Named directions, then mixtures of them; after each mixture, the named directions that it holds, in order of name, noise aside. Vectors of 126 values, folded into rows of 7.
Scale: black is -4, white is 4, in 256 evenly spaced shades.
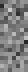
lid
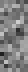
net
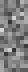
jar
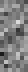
net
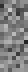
lid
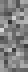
jar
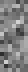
net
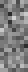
jar, lid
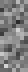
jar, net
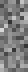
jar, lid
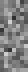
jar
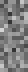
jar, lid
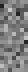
lid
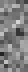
net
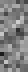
net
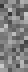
jar, lid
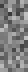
jar, lid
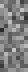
jar, lid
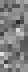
net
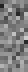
lid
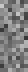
jar, lid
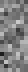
net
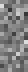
lid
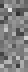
lid, net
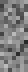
lid, net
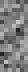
net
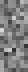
jar
